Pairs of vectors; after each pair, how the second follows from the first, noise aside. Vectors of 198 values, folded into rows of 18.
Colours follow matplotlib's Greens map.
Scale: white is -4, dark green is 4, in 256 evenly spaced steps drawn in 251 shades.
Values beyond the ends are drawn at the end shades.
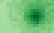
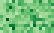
shuffled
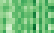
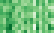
negated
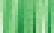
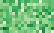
shuffled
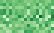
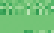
partly zeroed
